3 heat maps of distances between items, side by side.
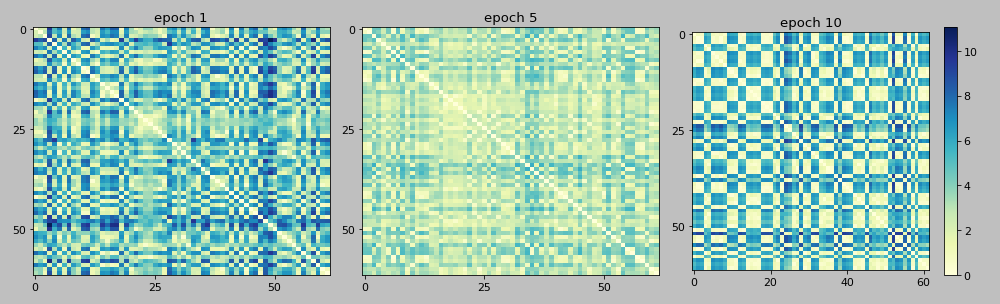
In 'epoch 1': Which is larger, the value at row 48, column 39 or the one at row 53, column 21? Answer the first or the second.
the first
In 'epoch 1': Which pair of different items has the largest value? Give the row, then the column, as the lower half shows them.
49, 3
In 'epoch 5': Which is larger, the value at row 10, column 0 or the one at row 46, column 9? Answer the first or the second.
the first
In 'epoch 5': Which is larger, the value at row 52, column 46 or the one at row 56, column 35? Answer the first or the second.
the first
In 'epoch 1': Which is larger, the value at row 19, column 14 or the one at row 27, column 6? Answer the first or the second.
the first
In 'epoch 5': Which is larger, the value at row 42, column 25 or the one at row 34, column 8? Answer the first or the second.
the second
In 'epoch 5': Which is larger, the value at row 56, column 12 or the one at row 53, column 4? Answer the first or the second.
the first
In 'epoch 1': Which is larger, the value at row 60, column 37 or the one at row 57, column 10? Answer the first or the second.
the second
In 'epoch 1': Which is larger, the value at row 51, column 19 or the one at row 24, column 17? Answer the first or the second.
the second
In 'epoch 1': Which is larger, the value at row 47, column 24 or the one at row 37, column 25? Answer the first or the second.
the first
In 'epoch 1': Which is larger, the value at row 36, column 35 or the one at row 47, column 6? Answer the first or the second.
the first
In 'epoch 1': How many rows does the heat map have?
62
